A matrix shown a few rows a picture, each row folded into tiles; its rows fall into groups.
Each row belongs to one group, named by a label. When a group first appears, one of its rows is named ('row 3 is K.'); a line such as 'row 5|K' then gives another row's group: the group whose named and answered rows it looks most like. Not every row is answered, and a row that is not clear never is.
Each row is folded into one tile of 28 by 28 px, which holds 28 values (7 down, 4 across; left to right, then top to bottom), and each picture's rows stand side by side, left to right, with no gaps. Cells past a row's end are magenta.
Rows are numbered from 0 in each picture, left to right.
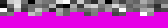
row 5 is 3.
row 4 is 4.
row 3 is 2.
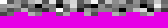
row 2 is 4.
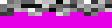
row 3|2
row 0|2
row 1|4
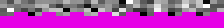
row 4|3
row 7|2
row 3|4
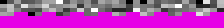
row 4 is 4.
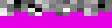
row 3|3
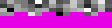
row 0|4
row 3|4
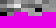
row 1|4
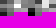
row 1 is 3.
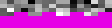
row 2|3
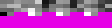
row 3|3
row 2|3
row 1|3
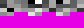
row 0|4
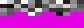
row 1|3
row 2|2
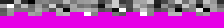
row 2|4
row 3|3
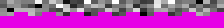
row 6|2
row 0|4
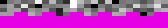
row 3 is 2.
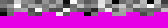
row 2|3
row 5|2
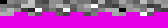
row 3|2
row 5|3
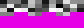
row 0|4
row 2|4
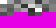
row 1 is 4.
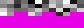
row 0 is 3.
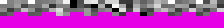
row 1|2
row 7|2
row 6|2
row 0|2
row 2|3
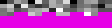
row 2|3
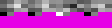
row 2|3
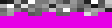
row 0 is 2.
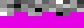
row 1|4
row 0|3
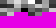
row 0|4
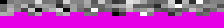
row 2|4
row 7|2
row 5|3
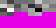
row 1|4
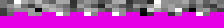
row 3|3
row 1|4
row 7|3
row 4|3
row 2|3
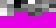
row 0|3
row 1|2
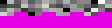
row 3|3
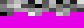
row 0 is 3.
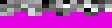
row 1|3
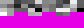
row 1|4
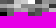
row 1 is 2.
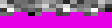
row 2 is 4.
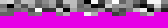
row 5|4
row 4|2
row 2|4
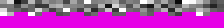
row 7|3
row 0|3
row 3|2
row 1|3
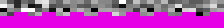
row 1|4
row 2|4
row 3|4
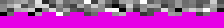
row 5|2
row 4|4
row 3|2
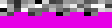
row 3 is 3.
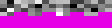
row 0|3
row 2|3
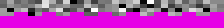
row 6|4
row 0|4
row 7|4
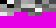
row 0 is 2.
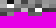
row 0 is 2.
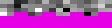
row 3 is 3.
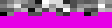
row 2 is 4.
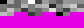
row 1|2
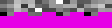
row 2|2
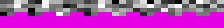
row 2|3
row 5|2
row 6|2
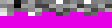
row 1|3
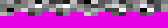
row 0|4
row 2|2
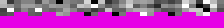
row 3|2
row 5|3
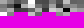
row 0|3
